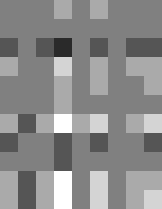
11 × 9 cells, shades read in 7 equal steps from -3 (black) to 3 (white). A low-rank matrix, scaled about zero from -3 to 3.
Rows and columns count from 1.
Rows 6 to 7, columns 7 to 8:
0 0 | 0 1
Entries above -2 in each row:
9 9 8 9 9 9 9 9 9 9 9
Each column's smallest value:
-1 -1 -1 -2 0 -1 0 -1 -1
